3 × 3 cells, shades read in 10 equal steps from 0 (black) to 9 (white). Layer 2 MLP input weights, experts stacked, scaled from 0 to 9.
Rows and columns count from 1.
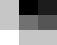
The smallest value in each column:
7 0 1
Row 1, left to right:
7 0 1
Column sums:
23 11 11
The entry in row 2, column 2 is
4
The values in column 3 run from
1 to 7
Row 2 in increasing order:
3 4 7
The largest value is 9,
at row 3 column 1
